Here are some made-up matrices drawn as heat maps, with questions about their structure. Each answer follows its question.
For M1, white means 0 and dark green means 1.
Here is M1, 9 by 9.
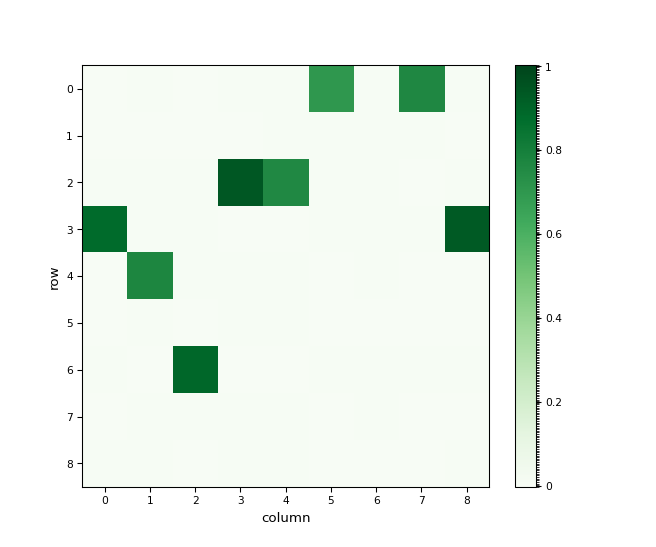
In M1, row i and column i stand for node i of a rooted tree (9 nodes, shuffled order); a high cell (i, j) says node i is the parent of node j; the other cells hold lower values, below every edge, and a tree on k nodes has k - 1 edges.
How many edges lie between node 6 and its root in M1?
0
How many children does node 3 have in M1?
2
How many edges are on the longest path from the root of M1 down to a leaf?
4
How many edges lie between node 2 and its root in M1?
1
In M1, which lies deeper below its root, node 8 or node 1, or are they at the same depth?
the same depth
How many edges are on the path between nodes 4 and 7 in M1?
4
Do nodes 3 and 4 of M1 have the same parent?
yes
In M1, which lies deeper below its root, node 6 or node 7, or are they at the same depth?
node 7
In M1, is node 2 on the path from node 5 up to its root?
yes
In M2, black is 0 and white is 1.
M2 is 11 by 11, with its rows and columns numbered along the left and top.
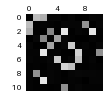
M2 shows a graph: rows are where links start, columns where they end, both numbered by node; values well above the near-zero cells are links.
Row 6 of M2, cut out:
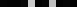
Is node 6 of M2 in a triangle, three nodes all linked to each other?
no
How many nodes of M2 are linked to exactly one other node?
3
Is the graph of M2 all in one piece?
yes
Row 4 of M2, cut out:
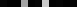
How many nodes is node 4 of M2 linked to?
2
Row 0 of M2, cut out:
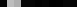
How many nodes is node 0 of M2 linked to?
2
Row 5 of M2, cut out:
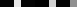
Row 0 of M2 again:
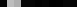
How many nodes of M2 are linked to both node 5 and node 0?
1
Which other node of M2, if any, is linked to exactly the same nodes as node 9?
none
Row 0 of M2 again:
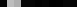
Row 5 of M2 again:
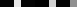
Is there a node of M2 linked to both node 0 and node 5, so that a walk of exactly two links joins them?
yes
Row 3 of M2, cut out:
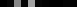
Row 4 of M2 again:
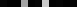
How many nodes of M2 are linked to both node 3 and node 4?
0
